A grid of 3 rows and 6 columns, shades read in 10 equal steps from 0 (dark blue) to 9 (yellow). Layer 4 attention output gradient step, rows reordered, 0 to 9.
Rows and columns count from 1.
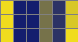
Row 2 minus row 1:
0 0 0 0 0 0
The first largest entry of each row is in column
1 1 1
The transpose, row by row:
9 9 9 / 0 0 0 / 0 0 0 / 4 4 4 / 1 1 1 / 8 8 9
